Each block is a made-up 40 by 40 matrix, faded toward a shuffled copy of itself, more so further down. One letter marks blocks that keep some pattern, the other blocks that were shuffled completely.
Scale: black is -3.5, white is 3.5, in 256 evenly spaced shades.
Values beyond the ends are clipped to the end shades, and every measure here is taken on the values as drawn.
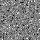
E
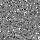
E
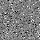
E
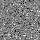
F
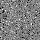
E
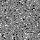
E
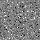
E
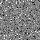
F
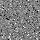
F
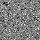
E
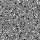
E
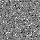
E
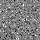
F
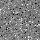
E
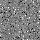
F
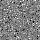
F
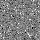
F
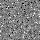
F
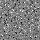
E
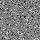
F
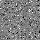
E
